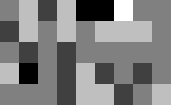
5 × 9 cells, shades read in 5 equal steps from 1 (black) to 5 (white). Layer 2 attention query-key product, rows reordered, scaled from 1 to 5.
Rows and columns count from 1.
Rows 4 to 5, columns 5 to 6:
4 2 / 4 4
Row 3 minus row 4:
-1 1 0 0 -1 1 0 1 0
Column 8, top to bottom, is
3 4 3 2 3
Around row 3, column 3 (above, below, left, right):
3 3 2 2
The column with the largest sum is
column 7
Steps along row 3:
down up down up same same same same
